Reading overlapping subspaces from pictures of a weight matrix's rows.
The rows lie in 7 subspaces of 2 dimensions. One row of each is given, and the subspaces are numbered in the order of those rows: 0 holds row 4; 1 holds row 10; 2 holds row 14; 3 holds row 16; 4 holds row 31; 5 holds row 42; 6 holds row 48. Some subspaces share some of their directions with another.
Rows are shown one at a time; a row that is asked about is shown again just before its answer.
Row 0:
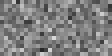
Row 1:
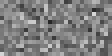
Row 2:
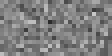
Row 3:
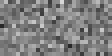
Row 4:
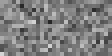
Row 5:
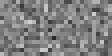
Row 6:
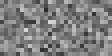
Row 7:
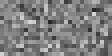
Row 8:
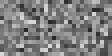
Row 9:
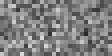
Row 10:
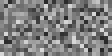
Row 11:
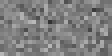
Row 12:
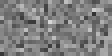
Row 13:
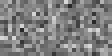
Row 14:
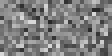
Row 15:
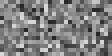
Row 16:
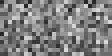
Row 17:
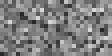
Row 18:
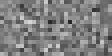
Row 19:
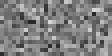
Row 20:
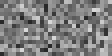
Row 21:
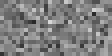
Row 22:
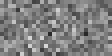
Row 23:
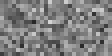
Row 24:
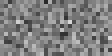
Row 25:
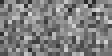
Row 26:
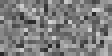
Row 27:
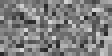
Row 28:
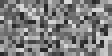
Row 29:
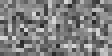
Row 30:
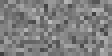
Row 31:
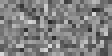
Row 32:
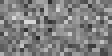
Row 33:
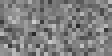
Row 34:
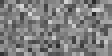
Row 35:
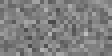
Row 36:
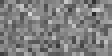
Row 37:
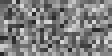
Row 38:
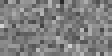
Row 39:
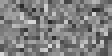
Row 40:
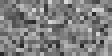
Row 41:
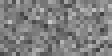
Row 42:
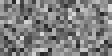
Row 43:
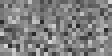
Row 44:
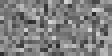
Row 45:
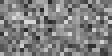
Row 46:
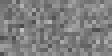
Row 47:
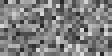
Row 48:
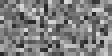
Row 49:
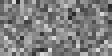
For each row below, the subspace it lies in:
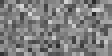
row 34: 3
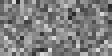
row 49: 5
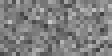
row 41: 5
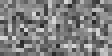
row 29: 0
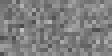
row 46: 0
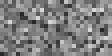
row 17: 5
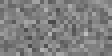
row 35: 2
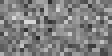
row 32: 3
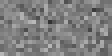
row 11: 5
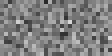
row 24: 1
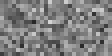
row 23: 4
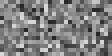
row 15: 6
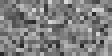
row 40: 4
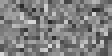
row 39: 0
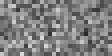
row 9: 2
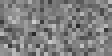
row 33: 4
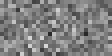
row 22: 2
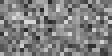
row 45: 3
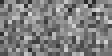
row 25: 3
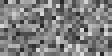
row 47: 6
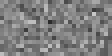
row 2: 2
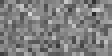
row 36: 3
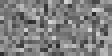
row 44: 0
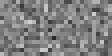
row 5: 5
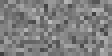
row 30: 1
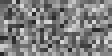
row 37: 0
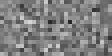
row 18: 1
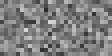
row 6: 2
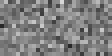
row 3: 6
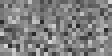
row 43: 4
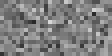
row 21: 4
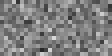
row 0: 5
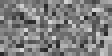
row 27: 6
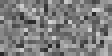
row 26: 1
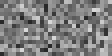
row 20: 4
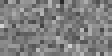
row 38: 6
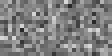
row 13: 0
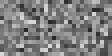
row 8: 2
